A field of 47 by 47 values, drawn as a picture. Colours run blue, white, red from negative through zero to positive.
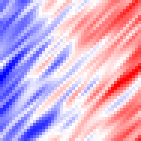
Average level on the scale: 50%. Grain: diagonal, up to the right. Slope: up to the right. Lone odd cells: none.
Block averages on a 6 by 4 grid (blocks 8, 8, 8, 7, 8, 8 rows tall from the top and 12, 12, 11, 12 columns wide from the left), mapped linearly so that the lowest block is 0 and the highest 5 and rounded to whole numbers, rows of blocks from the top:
0 2 3 5
0 2 4 4
0 2 3 4
0 2 3 5
0 2 3 4
0 1 3 4
